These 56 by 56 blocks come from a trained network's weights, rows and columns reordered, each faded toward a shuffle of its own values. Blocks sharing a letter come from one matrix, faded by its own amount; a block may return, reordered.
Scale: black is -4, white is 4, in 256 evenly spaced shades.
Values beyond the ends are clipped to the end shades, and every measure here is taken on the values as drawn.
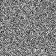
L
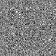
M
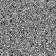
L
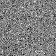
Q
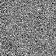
L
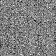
Q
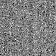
Q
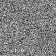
L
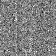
Q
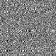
M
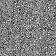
Q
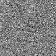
L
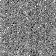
Q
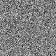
L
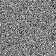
L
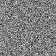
L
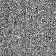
Q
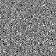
M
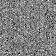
Q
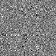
M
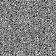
Q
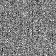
Q
